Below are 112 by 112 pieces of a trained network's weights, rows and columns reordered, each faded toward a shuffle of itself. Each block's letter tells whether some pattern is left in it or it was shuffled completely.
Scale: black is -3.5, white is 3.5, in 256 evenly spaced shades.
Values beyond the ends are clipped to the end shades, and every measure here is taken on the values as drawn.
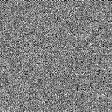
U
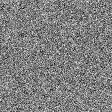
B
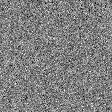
B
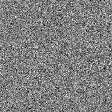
U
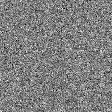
U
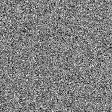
U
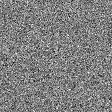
B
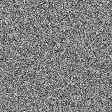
B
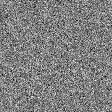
B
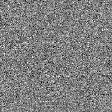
U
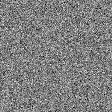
B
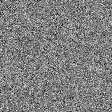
U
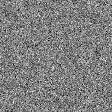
U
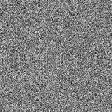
U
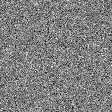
B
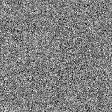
U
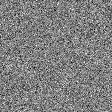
B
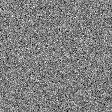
B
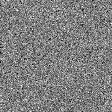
U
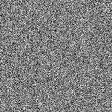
U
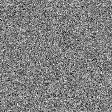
U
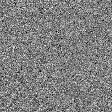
U
